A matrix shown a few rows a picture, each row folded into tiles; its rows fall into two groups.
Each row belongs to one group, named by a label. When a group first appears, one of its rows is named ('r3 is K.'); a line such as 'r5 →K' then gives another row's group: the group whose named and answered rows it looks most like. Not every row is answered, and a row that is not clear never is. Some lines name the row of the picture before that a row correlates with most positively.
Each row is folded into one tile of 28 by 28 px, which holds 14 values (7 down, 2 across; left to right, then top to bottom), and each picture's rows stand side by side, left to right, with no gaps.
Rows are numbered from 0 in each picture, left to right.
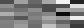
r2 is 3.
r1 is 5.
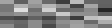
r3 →5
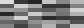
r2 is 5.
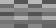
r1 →3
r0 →3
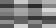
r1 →5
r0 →5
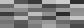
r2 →3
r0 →3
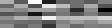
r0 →3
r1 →3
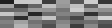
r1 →3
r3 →3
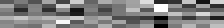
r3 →5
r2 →5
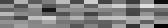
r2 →3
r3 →3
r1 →5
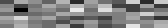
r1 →3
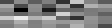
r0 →5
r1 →5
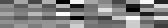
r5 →3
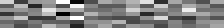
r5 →3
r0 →3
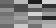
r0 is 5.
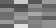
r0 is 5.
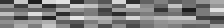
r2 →3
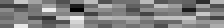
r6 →5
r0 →5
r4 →5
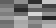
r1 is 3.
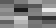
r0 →5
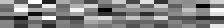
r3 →5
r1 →3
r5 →3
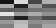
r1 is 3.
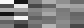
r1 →5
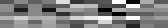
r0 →5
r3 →5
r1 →5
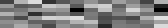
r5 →5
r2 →5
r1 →3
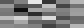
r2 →5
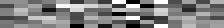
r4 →3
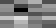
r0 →5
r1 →3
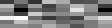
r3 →5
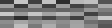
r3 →3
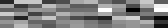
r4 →5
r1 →3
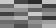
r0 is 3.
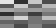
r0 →3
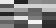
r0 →3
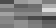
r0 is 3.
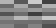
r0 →3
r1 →3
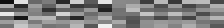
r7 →3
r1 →5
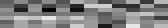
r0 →5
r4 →5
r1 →5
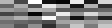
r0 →3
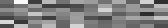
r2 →5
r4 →3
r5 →3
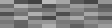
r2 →3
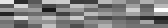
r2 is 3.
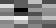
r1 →3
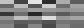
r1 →3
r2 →3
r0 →3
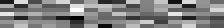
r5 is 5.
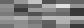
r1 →3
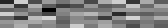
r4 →3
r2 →5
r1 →5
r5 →3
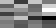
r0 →3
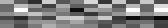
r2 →5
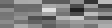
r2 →5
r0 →5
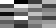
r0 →3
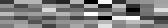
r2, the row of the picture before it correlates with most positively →1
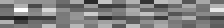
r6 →3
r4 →5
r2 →5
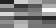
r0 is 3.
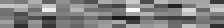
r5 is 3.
